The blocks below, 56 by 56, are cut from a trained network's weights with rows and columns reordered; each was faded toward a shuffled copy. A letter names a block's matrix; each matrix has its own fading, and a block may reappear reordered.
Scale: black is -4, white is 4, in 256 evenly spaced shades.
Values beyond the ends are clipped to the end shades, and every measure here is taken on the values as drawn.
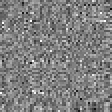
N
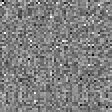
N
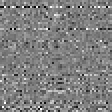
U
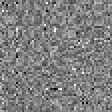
N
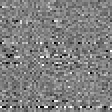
U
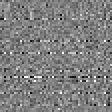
U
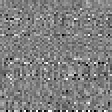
U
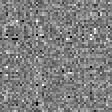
N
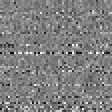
U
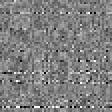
U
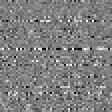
U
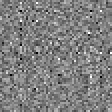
N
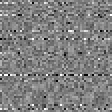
U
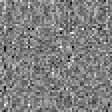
N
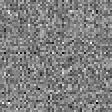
N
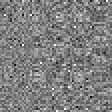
N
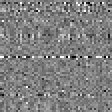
U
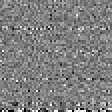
U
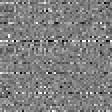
U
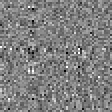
N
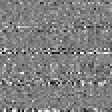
U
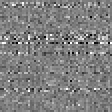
U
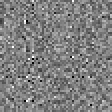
N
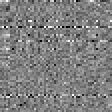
U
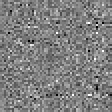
N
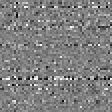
U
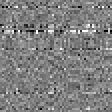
U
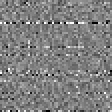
U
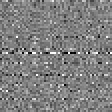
U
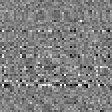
U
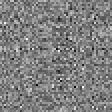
N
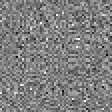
N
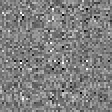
N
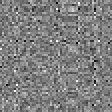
N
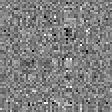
N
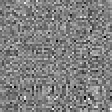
N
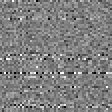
U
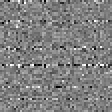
U
